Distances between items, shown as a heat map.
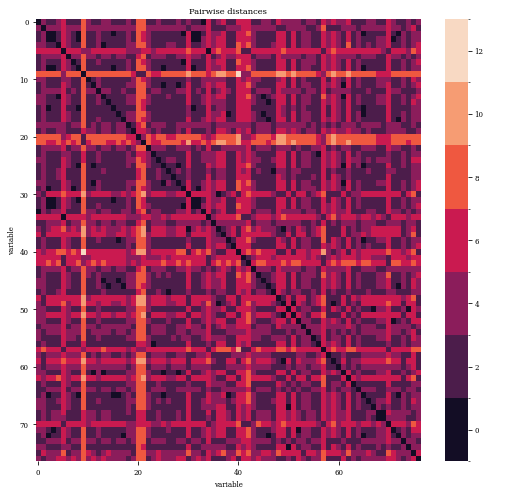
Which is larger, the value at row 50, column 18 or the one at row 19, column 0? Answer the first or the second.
the first
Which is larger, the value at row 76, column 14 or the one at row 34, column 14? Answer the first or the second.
the second
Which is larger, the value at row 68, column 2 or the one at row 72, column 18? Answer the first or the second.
the second
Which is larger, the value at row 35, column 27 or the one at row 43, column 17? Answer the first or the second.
the second
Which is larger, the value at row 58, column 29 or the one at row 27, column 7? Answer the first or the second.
the first
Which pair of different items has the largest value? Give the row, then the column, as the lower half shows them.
40, 9
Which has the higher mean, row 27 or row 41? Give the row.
41
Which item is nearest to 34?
5
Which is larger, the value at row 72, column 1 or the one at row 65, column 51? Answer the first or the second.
the second
